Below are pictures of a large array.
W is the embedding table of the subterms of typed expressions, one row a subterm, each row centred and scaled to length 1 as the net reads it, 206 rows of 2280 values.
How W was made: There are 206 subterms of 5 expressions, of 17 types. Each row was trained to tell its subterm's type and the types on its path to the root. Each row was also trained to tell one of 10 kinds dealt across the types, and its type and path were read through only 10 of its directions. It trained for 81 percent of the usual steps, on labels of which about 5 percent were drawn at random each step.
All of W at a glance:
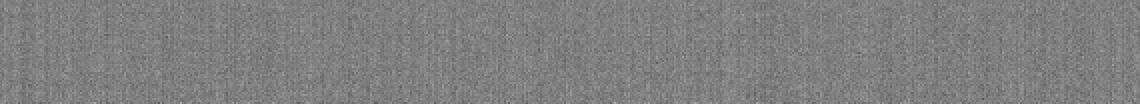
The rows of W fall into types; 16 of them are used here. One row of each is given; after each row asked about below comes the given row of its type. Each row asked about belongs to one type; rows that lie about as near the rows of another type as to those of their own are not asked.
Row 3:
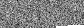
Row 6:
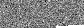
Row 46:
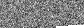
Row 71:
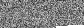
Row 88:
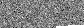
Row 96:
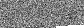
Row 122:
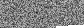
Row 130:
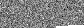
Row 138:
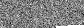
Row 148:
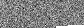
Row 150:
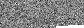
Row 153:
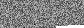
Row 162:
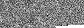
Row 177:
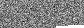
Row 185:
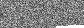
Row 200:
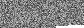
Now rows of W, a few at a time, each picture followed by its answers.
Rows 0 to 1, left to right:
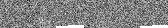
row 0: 138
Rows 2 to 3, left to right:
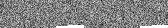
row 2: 162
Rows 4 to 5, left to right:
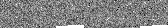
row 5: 71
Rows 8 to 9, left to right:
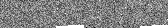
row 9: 162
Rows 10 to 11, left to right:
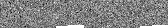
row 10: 148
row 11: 185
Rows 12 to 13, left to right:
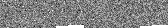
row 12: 96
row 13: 46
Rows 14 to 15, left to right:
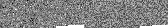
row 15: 185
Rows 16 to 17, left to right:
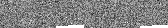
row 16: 3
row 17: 185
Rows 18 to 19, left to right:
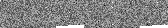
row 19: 122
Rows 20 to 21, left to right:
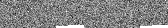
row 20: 6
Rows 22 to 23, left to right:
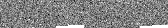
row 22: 150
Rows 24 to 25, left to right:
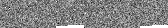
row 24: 3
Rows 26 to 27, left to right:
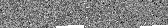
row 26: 153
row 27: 130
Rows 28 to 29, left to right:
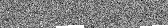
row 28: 153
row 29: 88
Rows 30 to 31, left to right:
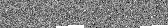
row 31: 138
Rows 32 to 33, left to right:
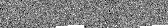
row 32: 148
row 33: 162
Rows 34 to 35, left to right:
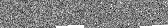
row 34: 153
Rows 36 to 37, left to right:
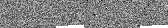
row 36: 96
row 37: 6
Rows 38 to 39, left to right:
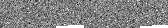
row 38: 200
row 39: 185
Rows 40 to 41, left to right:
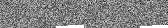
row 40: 6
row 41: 177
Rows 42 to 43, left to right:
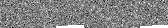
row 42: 138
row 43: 46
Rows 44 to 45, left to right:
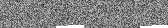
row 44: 177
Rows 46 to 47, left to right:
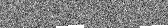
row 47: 88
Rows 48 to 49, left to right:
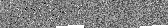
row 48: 3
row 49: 148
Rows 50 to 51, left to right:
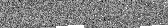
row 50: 71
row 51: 88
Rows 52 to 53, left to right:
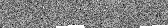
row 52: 46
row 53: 177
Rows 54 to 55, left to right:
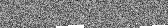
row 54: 71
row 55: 185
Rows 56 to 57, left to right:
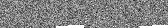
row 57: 150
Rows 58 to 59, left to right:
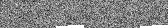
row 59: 200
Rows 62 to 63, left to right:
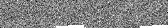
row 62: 96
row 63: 130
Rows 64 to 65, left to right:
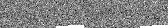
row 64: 150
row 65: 96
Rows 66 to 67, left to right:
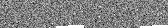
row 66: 185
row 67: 130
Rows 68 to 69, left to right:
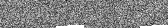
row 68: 148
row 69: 162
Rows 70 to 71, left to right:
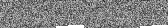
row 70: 71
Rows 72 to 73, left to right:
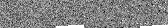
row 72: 130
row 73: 71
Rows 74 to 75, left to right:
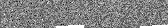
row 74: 150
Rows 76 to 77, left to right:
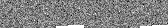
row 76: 46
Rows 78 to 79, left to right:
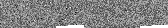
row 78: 148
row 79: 71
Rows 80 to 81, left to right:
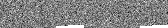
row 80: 150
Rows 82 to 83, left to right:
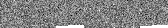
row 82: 150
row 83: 3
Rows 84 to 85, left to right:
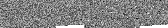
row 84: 96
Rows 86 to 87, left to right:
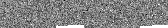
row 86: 3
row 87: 150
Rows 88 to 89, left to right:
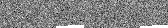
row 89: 185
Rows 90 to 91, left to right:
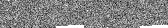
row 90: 162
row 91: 162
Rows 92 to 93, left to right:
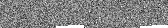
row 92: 185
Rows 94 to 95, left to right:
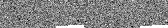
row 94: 130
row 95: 162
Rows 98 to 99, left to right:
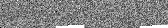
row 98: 96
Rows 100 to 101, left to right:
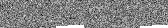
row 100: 46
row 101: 200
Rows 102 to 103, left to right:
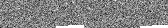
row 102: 200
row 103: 96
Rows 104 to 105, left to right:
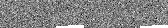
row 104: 185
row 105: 6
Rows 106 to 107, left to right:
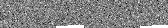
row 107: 46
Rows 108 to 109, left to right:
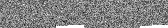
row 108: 71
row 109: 130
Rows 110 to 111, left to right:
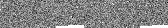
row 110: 130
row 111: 177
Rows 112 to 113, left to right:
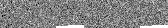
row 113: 122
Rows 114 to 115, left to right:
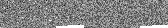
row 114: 138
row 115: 122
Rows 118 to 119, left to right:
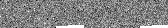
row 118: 138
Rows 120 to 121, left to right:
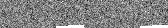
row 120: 200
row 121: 130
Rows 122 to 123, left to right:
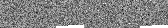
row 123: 88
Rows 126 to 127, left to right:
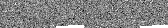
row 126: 150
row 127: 138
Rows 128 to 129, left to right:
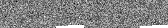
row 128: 138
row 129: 122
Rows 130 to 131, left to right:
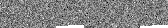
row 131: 122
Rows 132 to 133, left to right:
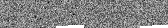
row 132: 122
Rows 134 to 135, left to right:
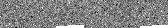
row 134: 88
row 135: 46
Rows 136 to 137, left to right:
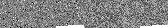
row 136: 46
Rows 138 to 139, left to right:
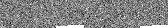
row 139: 138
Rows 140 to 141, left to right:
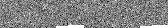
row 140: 200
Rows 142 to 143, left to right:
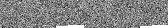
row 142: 122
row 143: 3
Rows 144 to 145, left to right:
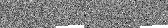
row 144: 150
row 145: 150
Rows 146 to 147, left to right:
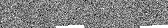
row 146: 150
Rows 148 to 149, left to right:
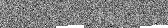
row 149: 148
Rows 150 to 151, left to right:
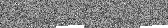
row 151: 150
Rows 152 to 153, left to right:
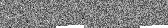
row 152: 148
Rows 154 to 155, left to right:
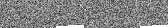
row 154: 185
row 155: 46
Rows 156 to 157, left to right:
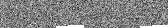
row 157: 96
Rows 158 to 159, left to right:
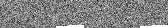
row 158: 148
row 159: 200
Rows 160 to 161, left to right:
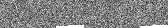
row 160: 6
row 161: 162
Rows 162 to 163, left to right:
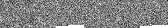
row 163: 177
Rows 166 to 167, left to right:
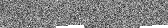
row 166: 162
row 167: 185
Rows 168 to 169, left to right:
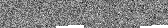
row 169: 162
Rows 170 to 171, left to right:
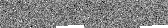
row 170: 6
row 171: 6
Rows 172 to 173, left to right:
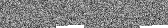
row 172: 71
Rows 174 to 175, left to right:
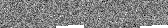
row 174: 122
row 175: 71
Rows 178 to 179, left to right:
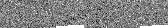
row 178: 71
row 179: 88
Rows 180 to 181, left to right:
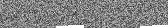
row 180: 177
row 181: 177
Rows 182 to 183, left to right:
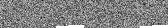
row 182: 177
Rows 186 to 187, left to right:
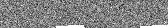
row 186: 96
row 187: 46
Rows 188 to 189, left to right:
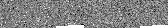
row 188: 138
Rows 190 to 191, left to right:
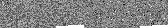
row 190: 177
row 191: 96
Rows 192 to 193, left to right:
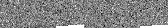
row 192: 71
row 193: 162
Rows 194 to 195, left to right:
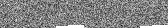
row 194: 200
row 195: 96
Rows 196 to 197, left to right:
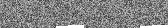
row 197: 122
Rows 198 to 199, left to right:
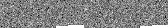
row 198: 96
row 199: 6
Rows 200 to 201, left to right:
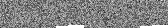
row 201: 88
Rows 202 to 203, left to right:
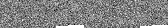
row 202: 185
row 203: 71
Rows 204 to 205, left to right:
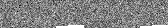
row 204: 138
